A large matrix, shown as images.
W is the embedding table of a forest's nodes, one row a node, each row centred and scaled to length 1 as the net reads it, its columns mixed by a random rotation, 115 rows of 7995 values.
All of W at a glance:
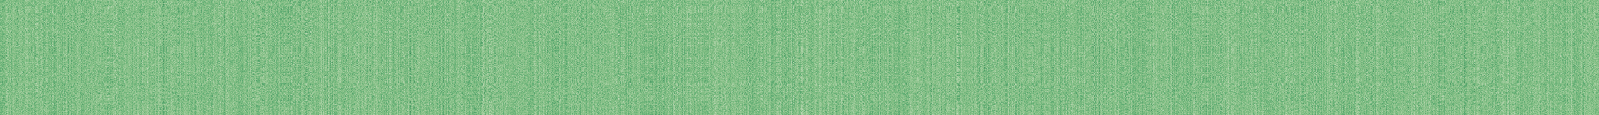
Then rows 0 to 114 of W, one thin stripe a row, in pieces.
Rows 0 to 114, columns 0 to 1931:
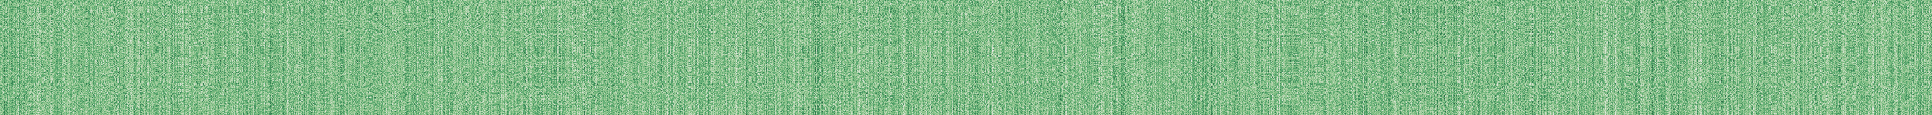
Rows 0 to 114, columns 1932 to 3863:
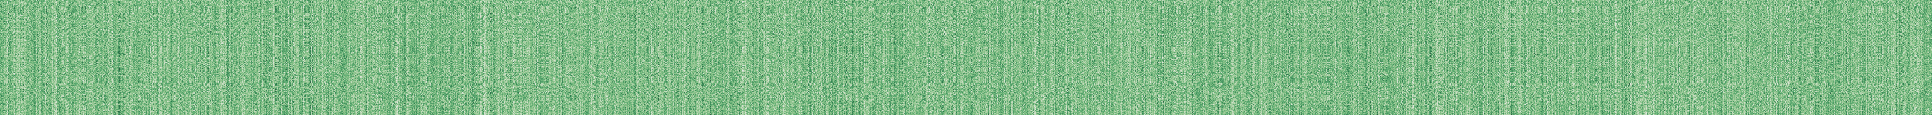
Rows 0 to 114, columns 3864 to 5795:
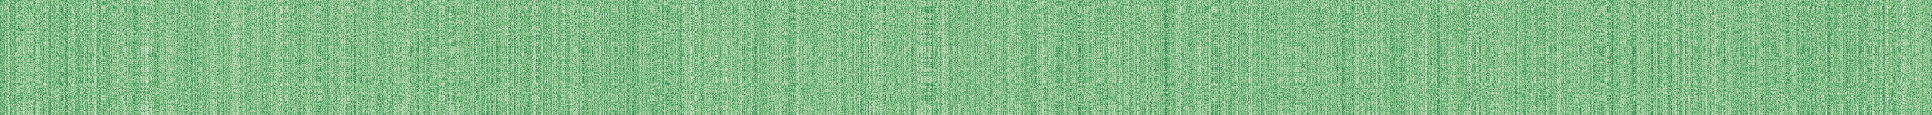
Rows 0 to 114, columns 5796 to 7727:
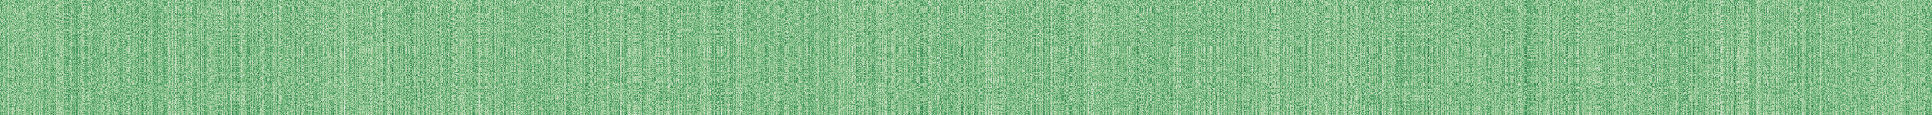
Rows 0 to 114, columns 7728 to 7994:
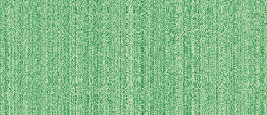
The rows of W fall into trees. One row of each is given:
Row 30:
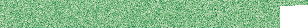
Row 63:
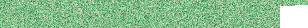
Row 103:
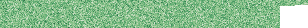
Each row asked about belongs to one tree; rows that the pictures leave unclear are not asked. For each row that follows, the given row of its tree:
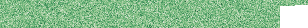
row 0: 103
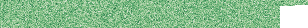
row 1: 63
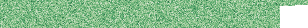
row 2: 63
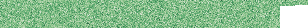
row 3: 30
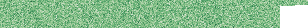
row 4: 63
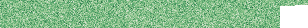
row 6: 103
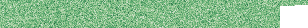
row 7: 103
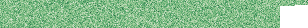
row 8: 103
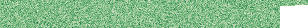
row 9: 103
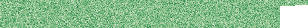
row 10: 103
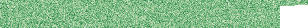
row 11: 103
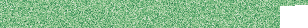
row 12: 103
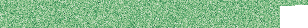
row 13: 30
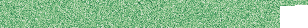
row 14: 30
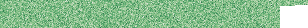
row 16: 63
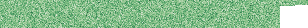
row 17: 30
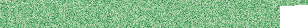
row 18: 103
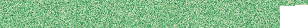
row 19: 103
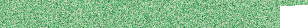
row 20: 63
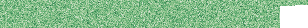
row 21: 30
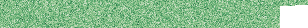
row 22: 63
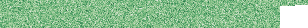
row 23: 103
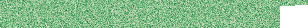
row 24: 103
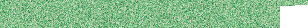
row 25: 63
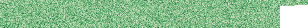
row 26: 103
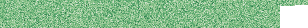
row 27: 63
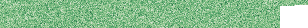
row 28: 103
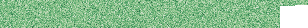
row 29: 30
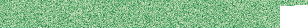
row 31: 63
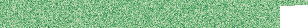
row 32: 63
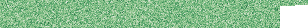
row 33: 103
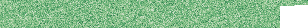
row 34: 103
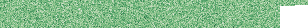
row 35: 63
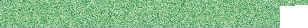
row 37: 103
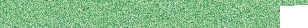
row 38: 63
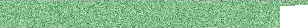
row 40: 30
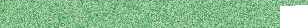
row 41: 63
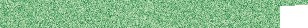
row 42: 103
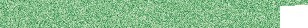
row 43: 103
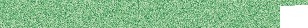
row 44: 63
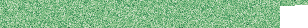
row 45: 103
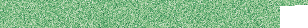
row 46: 63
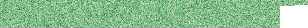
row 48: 63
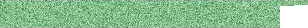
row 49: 63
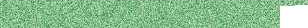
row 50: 63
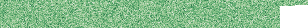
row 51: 63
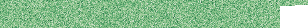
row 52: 63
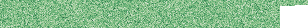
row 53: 63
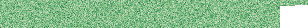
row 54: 30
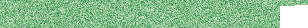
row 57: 103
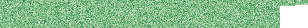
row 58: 103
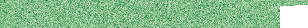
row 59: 63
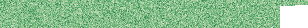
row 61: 63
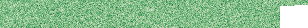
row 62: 103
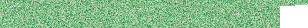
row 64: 103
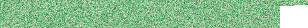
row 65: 63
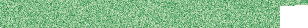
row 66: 103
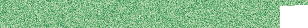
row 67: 63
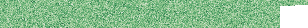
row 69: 63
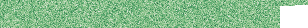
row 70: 63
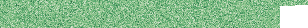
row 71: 63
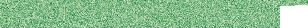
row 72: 103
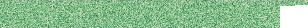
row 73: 63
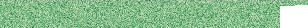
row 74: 30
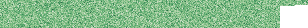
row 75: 103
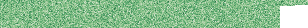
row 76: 63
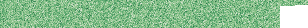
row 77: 63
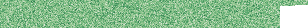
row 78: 63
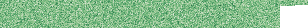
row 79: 63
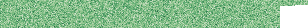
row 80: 63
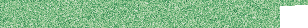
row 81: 63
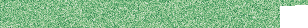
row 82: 63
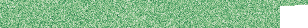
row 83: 103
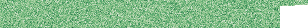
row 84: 103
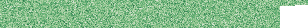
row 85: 103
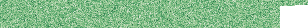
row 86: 63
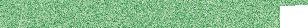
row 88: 30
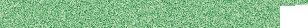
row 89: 103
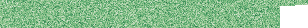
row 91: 103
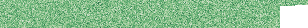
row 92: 30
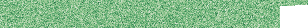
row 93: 30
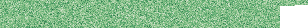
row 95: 103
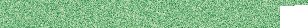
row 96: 103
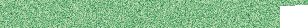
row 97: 30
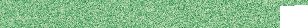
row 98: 103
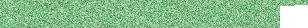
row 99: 103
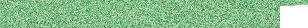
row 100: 103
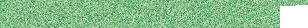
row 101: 63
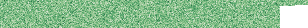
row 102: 63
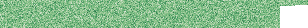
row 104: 30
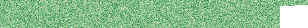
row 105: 63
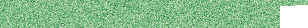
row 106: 63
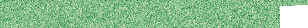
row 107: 63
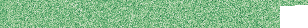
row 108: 63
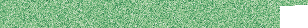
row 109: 63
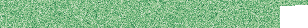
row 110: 30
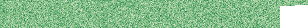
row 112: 63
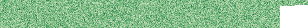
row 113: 63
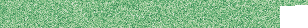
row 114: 63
